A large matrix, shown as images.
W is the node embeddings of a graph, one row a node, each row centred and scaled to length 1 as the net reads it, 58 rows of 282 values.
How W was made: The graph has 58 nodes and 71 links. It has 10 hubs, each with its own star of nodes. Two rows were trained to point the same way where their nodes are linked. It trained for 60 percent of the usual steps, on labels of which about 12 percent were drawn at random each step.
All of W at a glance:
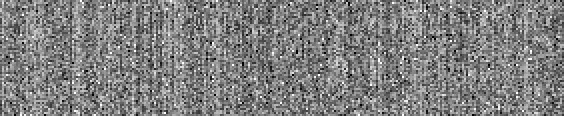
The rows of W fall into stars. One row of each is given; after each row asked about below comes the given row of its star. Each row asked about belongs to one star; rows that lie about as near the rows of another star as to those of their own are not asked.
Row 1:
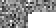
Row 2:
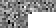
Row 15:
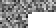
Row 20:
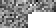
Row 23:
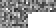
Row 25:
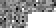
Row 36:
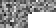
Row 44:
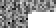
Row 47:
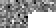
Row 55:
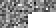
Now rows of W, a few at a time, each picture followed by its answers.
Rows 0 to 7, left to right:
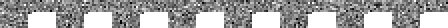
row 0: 47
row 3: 25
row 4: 36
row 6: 23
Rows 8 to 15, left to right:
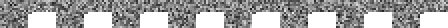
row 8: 23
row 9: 20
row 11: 1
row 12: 55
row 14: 55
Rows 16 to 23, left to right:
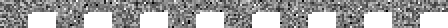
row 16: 47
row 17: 2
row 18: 23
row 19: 20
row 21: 36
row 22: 47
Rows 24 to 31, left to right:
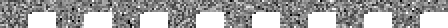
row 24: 36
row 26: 36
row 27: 20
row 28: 55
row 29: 36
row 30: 1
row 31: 25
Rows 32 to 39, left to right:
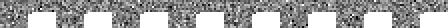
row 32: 1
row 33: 25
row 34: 1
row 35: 15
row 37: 2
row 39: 47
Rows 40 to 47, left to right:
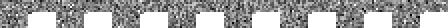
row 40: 36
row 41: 25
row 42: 20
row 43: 2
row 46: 55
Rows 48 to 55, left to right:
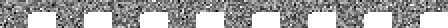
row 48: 20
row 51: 1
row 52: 15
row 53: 1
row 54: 15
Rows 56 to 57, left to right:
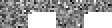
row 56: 44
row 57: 20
